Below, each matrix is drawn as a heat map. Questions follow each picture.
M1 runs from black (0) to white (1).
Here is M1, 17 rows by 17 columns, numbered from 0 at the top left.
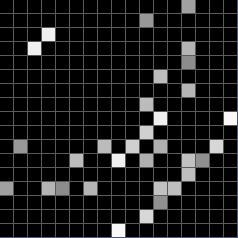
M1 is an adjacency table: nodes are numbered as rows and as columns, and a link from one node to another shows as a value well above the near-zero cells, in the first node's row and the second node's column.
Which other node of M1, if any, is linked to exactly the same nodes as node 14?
node 5
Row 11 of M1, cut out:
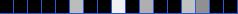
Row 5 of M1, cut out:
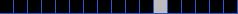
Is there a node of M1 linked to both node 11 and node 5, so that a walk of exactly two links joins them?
no
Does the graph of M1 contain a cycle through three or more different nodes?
no
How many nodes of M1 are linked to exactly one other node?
12
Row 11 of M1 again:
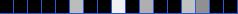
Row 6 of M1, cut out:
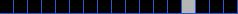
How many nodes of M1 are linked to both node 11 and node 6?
1
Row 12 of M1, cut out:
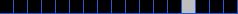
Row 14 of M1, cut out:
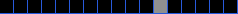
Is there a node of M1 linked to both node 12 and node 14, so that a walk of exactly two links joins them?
no
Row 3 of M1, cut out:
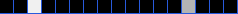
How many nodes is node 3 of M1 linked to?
2
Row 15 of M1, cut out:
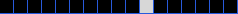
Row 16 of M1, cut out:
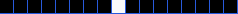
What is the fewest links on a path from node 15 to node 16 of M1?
4
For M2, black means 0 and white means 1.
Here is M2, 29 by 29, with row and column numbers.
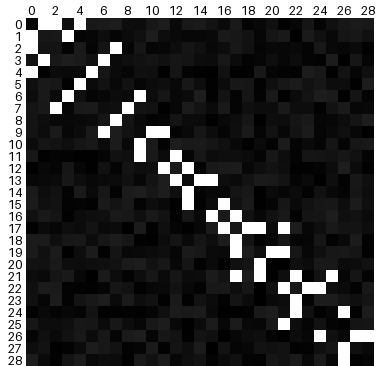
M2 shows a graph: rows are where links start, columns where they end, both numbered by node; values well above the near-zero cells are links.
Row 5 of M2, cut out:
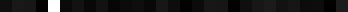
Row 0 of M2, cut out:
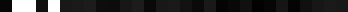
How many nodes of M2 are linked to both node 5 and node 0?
1
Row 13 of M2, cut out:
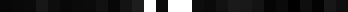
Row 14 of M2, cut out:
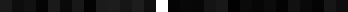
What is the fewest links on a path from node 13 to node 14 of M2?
1
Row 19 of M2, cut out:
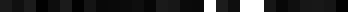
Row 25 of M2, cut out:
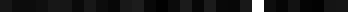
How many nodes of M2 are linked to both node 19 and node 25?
1
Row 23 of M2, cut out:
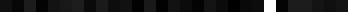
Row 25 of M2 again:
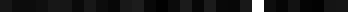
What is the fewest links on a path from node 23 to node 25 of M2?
3
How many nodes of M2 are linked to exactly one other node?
10
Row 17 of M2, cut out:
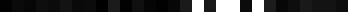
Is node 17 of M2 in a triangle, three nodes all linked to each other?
yes
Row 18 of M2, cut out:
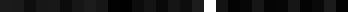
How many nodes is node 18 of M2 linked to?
1
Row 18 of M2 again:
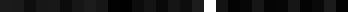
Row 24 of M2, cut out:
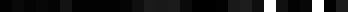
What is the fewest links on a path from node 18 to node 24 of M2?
4
